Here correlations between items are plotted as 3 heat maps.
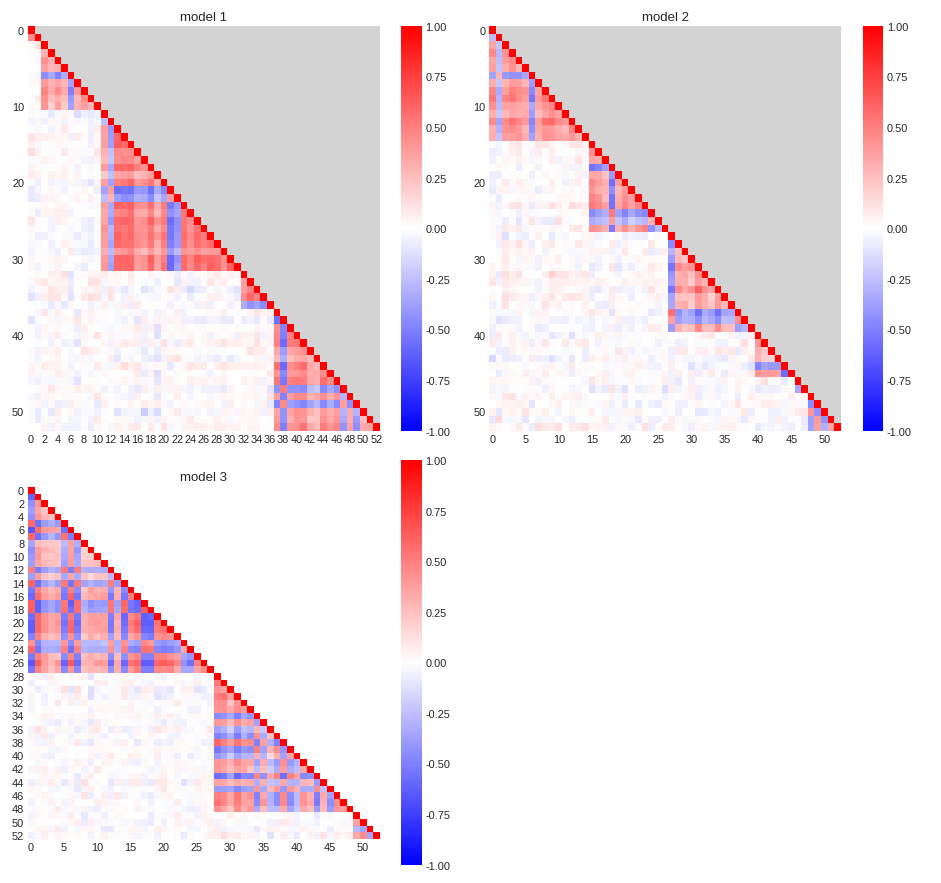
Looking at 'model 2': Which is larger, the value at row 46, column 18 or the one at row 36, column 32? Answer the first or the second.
the second
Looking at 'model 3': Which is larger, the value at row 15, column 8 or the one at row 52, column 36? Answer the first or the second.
the first
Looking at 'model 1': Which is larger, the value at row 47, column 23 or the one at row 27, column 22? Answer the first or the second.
the first
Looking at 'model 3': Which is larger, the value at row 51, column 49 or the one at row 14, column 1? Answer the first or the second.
the first
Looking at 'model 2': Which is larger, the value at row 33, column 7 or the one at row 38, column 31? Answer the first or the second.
the first
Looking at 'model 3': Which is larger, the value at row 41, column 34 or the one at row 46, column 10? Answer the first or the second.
the second
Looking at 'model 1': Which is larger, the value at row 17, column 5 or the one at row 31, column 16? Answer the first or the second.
the second
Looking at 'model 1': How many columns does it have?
53
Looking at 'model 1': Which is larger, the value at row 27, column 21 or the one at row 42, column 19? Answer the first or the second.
the second
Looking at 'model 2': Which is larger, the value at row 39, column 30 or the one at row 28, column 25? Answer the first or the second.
the first
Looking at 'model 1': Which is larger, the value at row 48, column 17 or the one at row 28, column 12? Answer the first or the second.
the first
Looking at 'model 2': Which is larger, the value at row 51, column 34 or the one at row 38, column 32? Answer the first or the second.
the first
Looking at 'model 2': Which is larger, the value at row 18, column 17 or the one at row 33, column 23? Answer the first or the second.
the second
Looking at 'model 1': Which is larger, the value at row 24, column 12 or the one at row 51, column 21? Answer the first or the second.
the second
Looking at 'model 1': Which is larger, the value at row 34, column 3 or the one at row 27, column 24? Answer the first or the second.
the second
